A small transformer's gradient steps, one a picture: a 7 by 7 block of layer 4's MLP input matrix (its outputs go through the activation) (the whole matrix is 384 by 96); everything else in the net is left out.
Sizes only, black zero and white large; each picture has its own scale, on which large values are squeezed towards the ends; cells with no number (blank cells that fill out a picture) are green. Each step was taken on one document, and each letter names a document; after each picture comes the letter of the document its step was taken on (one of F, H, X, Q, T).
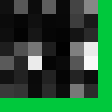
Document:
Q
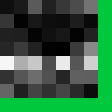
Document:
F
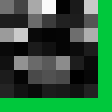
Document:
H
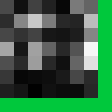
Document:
Q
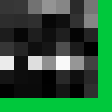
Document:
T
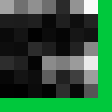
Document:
T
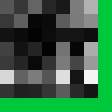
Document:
F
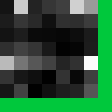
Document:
T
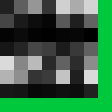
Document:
F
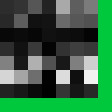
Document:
F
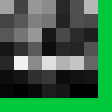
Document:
H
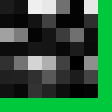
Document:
H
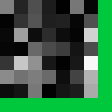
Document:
Q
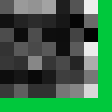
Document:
Q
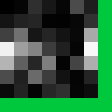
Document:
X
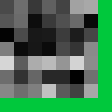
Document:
X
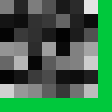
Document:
X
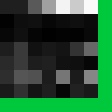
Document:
F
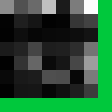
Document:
T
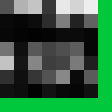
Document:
F
